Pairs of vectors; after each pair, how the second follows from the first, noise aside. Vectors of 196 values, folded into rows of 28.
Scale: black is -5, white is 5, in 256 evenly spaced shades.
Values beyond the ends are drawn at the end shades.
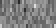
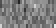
copied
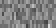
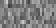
reversed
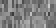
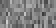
reversed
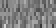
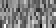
scaled up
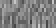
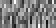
scaled up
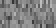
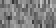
copied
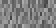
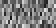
scaled up
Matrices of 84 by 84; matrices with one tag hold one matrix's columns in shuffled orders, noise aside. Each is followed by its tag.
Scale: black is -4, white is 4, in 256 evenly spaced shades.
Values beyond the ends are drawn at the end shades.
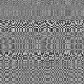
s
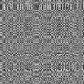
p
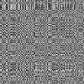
p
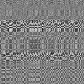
s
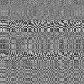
s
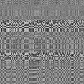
s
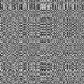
p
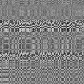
s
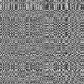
p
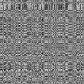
p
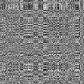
p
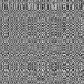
p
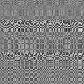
s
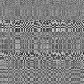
s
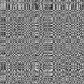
p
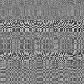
s
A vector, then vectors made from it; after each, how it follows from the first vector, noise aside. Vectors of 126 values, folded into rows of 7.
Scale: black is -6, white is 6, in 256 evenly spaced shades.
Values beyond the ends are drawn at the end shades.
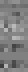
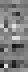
scaled up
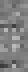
sign-scrambled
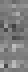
negated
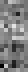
scaled up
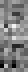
scaled up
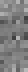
wrapped around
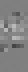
partly zeroed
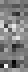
scaled up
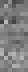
wrapped around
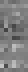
negated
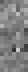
wrapped around
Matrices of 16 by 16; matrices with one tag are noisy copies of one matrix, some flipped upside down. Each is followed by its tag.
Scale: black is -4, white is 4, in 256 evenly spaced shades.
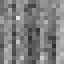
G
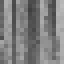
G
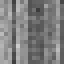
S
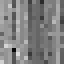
S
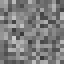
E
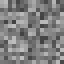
E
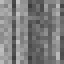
S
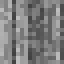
S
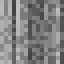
S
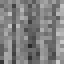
G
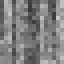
G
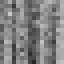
G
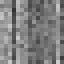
S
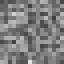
E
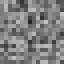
E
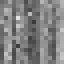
G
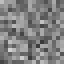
E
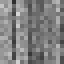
S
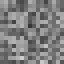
E
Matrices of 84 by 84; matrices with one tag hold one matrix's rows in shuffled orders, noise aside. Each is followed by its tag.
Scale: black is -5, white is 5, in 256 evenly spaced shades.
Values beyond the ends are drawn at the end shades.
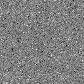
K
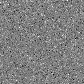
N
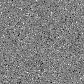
K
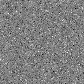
N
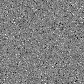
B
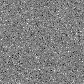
K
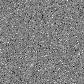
N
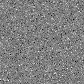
N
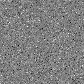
K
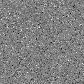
K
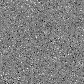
K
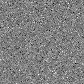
N
